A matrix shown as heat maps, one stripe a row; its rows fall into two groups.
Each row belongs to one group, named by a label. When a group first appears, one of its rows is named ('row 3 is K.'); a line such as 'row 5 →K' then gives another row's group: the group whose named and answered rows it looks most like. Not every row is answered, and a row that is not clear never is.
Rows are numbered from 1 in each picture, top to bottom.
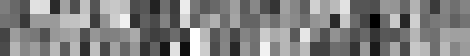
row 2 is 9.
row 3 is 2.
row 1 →9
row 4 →2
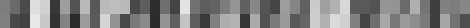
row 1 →9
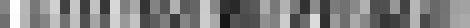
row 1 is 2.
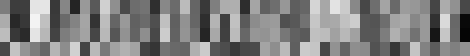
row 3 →9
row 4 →2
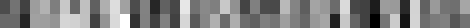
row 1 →9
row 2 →9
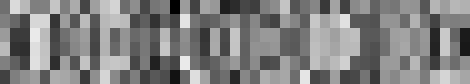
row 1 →2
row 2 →9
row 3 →9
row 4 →9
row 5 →9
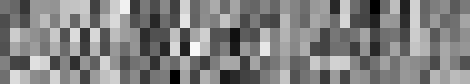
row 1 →9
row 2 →9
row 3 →2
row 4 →2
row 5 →9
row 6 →2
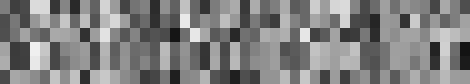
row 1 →9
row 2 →9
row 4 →9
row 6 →2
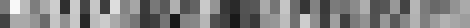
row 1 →2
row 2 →2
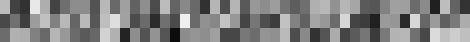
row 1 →9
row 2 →9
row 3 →2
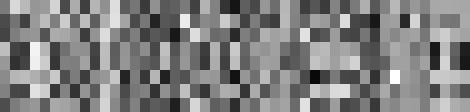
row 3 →2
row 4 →9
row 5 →9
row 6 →2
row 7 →9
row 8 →2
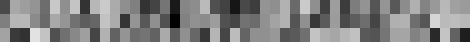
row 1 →2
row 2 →2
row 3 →9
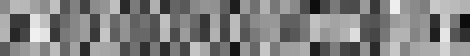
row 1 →2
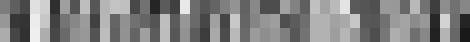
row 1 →9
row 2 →9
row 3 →9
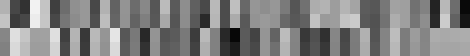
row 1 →9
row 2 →9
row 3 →2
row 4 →2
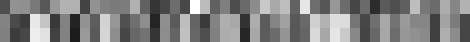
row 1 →2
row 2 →9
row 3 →9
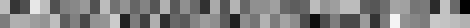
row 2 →2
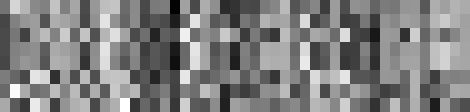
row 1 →2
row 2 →2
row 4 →2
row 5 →2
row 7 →2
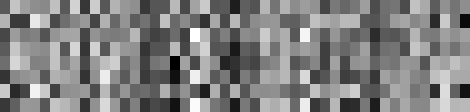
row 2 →9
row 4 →2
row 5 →2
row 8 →2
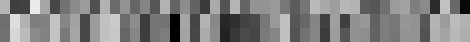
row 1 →9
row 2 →2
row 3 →2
